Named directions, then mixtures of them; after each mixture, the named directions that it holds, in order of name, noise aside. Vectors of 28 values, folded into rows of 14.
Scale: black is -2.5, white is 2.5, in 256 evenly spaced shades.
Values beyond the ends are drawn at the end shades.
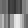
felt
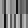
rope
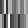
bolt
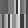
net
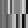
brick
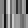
brick, rope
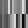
brick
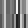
net, rope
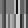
net, rope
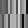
brick, net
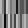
rope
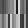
net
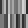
bolt, brick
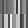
net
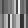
net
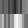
felt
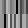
rope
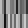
rope
